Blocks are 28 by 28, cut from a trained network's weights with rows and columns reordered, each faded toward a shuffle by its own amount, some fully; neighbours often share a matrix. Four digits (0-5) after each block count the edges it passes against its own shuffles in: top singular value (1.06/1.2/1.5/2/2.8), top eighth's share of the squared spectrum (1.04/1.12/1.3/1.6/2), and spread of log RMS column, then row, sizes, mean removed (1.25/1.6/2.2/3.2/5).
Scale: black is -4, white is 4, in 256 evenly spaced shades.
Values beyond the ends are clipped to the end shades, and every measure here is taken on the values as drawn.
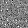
0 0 0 0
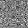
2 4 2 2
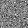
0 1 0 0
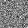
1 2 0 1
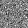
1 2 0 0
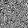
0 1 0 0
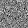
0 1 0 0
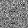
2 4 1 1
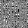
2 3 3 0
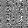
2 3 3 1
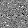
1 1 0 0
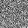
0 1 0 1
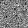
0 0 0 0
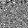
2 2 0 0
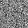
0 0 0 0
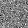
0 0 0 0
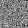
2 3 0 1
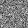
0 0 0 0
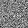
1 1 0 0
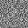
3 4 2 2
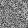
0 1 0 0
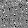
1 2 1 0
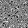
0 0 0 0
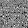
1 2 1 1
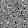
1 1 0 0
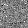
0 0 0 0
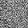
2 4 1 1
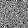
1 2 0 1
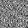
2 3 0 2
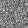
0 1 0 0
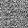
2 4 1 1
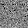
1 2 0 0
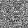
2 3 0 1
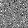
0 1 1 0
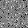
1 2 1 0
